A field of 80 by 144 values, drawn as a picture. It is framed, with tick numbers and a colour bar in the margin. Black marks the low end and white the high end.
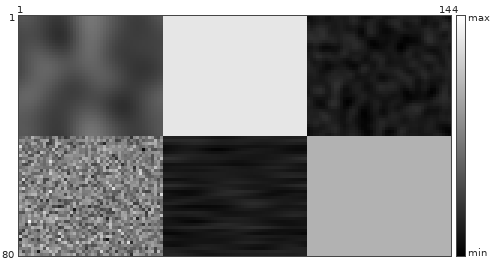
It is made of 2 by 3 panels. Panel 1,1: low, smooth. Panel 1,2: very high, flat. Panel 1,3: very low, blotchy, faint in contrast. Panel 2,1: middling, fine-grained, strong in contrast. Panel 2,2: very low, streaked across, faint in contrast. Panel 2,3: high, flat.
